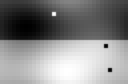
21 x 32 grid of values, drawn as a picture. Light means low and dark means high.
Ninth with the highest average: top left. Ninth with the lowest average: bottom middle. Lone odd cells: 3, 2 higher and 1 lower than their neighbours. Seam: horizontal, 50% of the way down, the top part higher.
